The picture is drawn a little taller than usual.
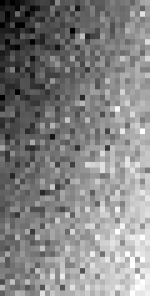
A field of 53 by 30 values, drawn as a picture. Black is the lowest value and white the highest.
Ninth with the lowest average: top left. Ninth with the highest average: bottom right. Slope: up to the bottom right. Average level on the scale: 50%. Odd rows or columns: none. Histogram: bell-shaped. Mirror symmetry: none. Stripes: none.
